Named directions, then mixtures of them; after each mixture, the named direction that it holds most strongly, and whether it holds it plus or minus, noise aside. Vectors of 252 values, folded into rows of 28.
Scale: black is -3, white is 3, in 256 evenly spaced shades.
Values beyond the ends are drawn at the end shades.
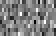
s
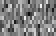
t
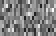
t, minus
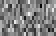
t, minus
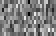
t, plus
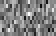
t, minus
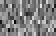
t, plus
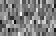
s, plus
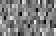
s, minus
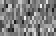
t, plus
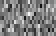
t, minus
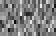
t, plus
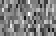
t, minus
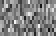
t, minus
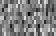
t, plus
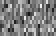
t, plus
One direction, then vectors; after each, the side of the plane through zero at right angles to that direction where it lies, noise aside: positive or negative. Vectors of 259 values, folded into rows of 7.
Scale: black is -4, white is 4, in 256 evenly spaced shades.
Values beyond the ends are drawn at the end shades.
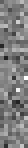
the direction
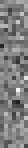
positive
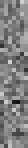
positive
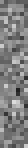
negative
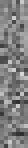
positive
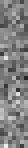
negative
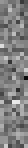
negative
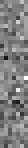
positive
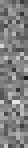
negative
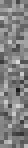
negative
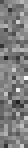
positive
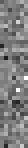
positive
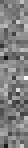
positive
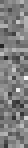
positive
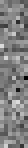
negative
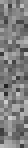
negative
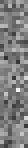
positive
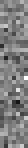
positive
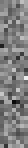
positive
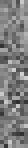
positive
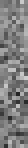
positive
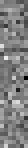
negative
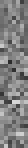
negative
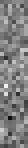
positive
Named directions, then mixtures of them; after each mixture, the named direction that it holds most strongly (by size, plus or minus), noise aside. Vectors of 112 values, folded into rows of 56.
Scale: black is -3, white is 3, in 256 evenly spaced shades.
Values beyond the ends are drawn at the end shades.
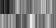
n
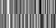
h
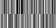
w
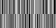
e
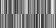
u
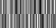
h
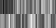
n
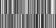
u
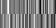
h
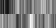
n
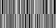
e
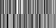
w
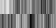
n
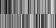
u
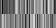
e
